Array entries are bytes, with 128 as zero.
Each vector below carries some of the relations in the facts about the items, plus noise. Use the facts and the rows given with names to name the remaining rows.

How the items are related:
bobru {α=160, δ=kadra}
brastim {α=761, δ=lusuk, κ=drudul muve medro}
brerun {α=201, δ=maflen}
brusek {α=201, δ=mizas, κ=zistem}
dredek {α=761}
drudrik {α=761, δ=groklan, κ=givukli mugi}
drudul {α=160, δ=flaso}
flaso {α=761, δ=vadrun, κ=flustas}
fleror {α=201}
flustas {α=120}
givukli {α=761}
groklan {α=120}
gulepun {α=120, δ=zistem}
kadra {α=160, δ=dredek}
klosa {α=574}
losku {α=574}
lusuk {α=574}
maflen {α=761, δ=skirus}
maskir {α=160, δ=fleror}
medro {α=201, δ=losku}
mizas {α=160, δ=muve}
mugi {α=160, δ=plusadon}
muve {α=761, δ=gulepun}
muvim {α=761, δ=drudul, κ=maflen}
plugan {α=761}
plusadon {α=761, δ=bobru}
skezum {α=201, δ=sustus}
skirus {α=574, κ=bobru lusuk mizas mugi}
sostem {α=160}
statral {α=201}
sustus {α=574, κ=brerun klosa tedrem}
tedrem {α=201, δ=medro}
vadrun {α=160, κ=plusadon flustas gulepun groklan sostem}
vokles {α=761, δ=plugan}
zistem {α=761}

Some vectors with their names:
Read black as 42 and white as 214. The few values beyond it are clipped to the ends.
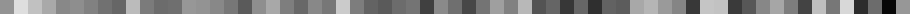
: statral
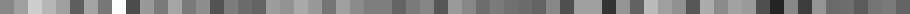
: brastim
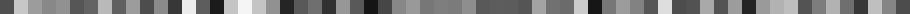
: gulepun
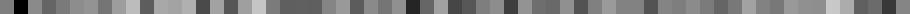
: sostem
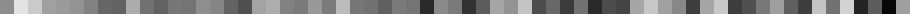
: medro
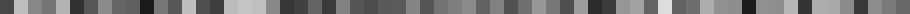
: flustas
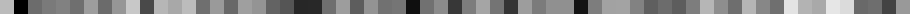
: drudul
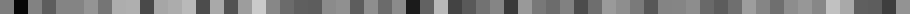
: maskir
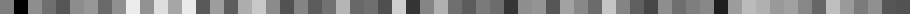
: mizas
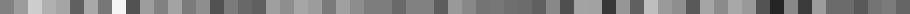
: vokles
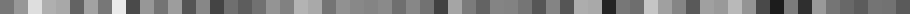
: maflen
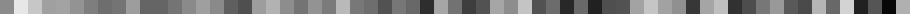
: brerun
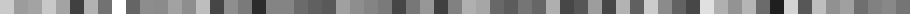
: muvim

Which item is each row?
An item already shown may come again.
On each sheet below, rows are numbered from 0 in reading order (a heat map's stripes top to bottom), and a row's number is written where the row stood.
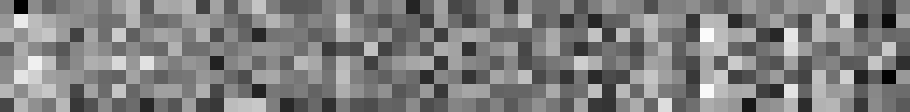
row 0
sostem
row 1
skezum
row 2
flaso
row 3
klosa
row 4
zistem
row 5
medro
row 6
flaso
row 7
groklan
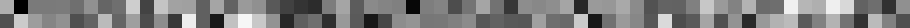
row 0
vadrun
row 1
gulepun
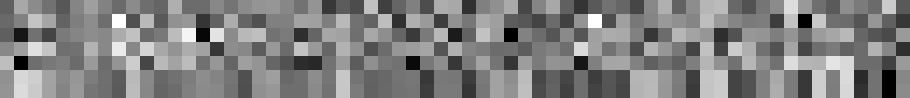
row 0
klosa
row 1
dredek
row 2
mugi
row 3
muve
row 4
drudul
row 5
fleror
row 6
fleror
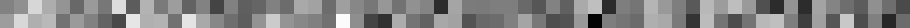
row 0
plugan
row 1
brusek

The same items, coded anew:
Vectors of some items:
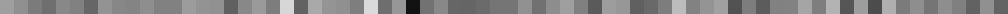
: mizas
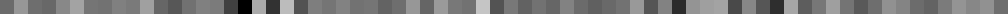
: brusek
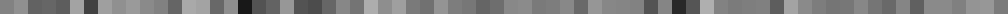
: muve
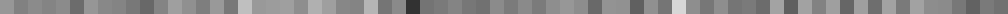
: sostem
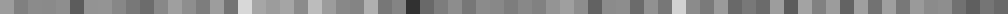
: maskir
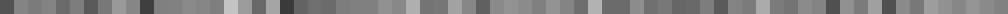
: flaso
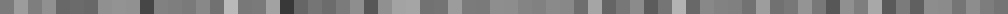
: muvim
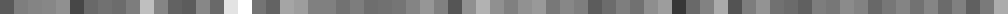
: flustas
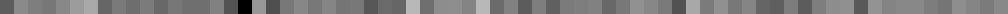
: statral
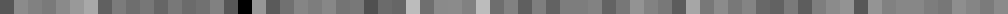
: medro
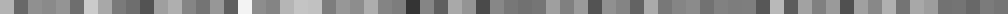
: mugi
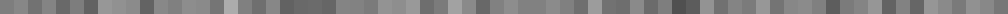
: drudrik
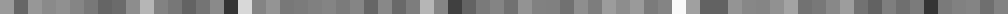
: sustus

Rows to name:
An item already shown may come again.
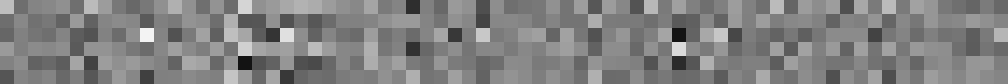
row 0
bobru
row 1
plugan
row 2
gulepun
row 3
maskir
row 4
muve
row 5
flaso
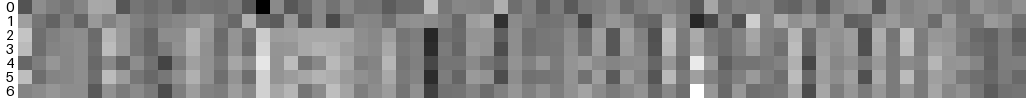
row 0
fleror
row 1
dredek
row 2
kadra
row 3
bobru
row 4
vadrun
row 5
bobru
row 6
drudul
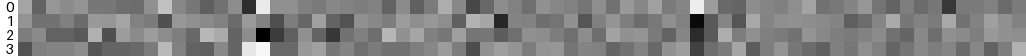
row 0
klosa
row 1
plusadon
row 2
zistem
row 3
groklan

